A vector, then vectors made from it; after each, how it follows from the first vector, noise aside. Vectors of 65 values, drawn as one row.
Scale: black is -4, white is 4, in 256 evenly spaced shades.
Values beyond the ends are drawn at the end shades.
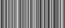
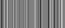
partly zeroed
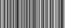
negated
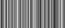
copied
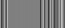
partly zeroed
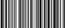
scaled up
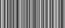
negated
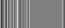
partly zeroed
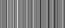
partly zeroed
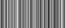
copied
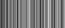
sign-scrambled
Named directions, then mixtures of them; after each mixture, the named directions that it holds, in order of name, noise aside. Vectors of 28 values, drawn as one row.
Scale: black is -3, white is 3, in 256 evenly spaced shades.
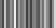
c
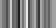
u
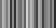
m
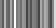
c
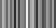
m, u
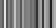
c, m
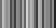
m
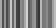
c, u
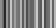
c, m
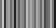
c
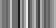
u
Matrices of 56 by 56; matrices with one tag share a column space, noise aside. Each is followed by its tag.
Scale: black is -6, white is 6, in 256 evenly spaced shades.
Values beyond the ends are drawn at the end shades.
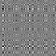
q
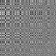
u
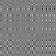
q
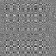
q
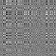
u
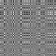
u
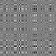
q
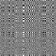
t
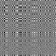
t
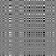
t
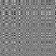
u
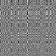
u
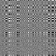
t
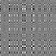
q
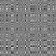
q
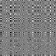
t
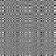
t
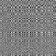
t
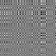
u
